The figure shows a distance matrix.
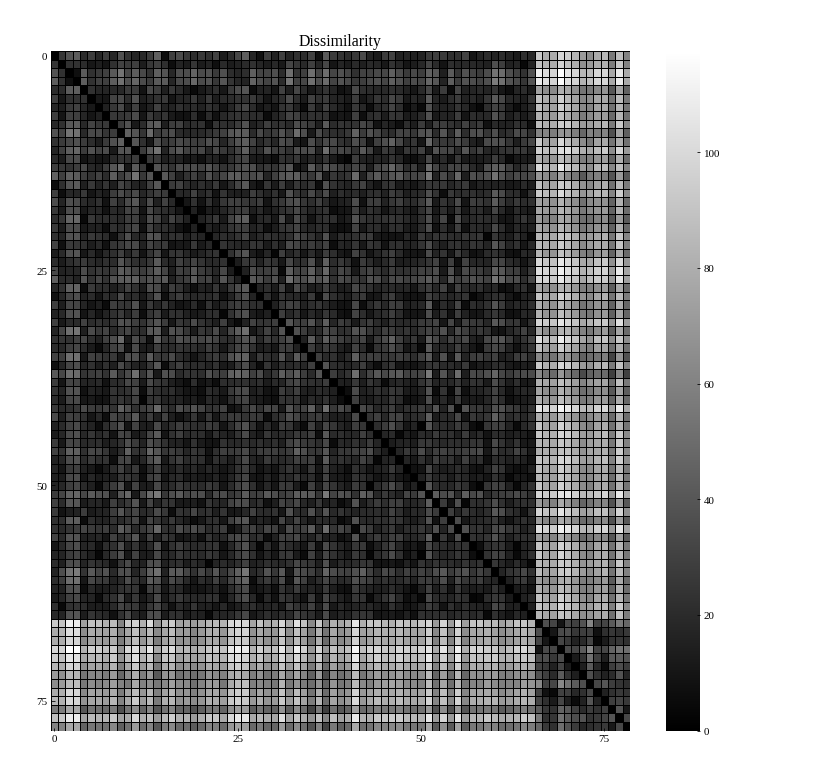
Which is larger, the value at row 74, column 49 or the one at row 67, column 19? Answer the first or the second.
the first
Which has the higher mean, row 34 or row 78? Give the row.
78
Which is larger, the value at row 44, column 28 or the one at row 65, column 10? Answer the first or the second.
the second
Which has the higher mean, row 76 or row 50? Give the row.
76
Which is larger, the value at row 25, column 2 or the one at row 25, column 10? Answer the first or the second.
the second
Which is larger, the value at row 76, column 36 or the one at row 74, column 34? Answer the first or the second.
the second
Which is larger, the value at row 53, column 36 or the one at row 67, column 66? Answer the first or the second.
the second
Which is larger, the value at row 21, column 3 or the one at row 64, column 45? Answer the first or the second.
the first
